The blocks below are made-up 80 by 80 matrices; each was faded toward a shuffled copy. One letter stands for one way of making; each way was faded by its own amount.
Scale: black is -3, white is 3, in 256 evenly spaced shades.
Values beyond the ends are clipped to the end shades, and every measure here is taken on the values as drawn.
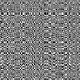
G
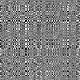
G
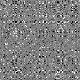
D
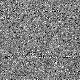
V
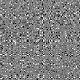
D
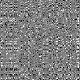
D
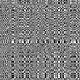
G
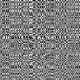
G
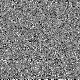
V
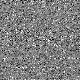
V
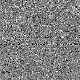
V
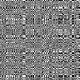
G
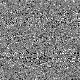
V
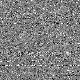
V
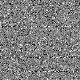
V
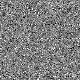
V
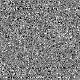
V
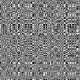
G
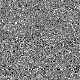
V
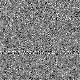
V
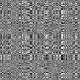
G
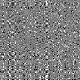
D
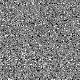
V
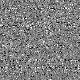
V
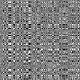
G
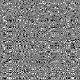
D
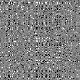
D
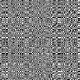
G
